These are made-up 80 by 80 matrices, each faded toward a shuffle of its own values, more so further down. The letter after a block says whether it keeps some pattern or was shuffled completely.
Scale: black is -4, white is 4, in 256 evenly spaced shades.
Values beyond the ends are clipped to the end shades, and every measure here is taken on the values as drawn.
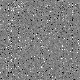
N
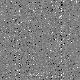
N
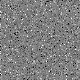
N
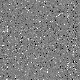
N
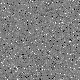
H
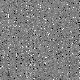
N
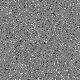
H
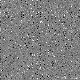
N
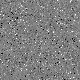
H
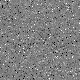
H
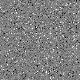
N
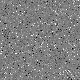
H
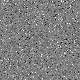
H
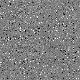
N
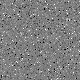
H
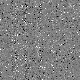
N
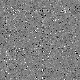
N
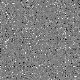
N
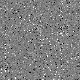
N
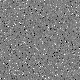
H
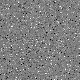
H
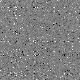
N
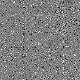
N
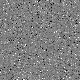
H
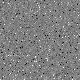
H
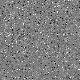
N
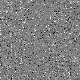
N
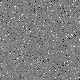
H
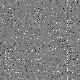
N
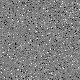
H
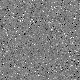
H
